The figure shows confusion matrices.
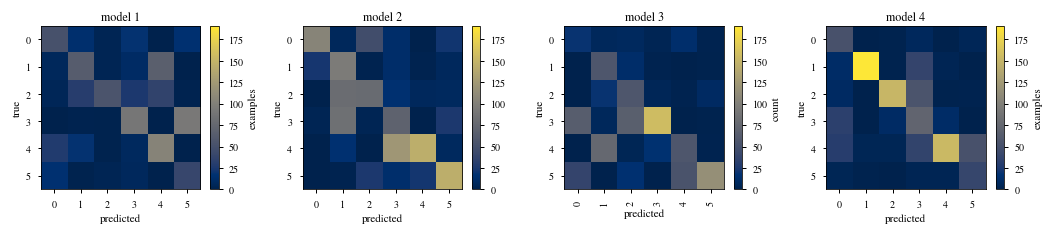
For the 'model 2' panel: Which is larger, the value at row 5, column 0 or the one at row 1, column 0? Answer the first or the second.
the second
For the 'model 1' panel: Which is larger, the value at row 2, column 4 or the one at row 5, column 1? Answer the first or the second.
the first
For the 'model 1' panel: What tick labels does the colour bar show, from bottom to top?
0, 25, 50, 75, 100, 125, 150, 175
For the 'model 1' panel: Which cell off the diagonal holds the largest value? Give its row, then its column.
3, 5
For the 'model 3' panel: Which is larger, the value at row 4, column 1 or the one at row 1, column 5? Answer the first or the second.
the first
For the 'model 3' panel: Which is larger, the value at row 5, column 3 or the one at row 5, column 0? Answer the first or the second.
the second
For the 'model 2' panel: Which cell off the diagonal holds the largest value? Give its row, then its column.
4, 3
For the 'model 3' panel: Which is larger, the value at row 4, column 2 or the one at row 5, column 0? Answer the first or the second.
the second
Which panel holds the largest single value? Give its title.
model 4
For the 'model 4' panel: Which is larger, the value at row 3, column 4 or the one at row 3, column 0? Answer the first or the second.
the second
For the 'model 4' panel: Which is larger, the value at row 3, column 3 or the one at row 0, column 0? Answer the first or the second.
the first
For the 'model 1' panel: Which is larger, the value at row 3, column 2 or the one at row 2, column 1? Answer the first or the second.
the second
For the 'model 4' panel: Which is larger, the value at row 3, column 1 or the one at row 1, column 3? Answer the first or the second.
the second
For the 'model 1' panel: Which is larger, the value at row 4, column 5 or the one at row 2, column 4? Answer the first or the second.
the second
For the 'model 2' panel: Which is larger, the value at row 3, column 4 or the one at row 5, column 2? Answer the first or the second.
the second
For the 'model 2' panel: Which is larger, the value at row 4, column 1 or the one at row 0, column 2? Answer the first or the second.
the second
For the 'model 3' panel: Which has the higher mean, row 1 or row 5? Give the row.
5
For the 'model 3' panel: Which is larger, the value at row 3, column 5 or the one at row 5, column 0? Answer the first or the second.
the second
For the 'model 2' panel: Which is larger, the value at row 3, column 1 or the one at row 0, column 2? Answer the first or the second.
the first
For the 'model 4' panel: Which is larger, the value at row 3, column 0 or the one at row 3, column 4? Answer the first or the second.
the first
